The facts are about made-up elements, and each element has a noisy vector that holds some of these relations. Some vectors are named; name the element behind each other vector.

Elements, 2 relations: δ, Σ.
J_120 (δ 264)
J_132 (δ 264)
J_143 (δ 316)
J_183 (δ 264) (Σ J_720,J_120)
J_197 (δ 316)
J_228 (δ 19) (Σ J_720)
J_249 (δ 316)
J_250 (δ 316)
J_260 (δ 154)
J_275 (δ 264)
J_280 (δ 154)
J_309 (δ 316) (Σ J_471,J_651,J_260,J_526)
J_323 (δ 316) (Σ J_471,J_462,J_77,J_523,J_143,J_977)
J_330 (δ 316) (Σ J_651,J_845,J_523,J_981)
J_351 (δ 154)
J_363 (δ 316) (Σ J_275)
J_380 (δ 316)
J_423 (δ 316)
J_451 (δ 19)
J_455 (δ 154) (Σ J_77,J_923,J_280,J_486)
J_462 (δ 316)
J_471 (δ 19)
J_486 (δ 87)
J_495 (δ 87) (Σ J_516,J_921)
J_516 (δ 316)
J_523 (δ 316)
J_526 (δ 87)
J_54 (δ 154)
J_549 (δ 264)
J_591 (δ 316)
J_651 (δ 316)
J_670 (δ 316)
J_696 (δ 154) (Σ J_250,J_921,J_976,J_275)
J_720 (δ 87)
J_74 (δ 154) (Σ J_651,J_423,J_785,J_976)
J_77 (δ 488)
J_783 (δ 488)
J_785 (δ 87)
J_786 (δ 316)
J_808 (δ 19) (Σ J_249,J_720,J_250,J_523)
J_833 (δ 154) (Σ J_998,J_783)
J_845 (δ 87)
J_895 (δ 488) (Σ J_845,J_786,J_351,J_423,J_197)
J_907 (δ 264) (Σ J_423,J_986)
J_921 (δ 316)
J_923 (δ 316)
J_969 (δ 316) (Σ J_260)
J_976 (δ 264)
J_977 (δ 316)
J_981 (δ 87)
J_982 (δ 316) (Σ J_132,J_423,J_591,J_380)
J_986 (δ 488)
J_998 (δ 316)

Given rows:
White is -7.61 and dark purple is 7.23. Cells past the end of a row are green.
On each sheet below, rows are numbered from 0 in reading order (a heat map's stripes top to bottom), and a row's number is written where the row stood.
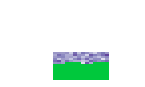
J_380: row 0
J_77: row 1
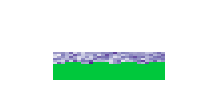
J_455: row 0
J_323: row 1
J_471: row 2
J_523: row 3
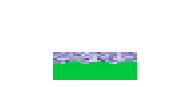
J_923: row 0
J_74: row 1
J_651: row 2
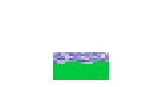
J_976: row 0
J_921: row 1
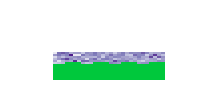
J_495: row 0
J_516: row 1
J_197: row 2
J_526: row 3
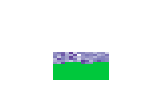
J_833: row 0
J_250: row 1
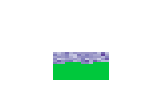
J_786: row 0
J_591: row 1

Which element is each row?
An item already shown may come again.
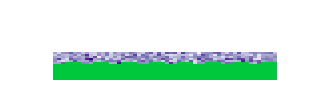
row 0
J_74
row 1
J_275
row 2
J_323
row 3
J_982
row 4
J_260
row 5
J_895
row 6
J_696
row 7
J_309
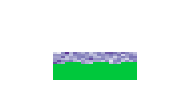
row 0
J_423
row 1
J_549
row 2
J_451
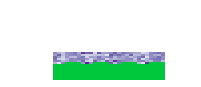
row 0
J_651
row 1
J_260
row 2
J_998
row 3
J_330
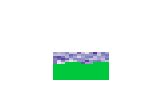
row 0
J_183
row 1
J_423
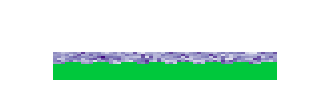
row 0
J_523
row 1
J_808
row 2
J_120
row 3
J_363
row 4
J_486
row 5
J_486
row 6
J_969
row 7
J_907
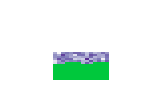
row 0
J_895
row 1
J_986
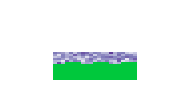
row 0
J_280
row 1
J_451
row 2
J_228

